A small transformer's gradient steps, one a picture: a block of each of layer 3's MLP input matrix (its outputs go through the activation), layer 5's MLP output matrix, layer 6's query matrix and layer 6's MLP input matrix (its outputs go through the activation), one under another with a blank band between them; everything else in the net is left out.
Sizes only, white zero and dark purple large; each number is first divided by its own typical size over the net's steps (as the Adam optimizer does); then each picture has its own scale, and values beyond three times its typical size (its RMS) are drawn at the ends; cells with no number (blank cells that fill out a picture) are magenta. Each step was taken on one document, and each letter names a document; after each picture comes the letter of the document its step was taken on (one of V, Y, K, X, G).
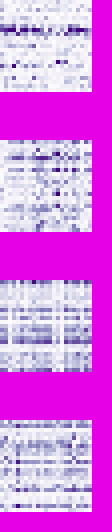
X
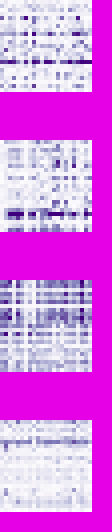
X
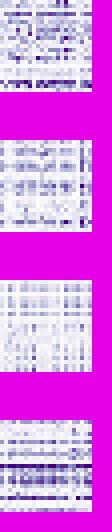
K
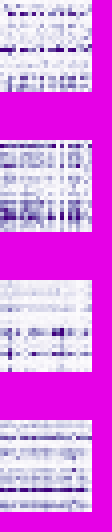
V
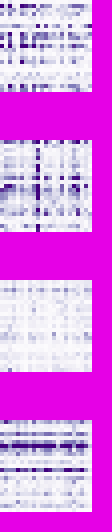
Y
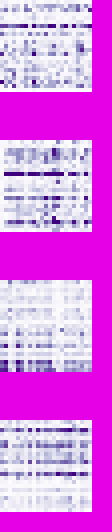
X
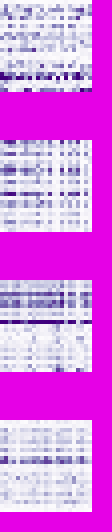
V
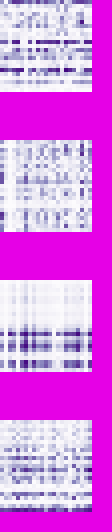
K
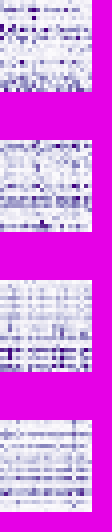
Y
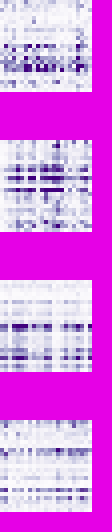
X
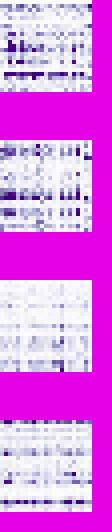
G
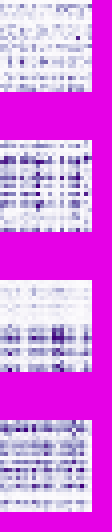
V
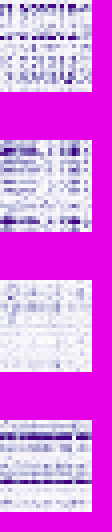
V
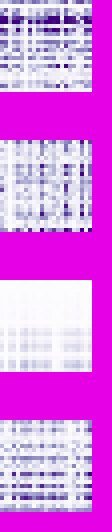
K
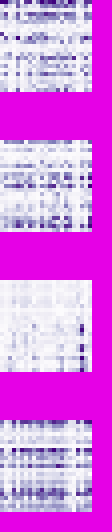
K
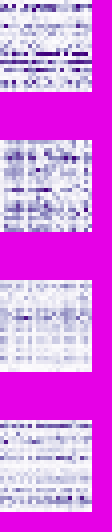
X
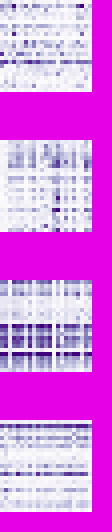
X
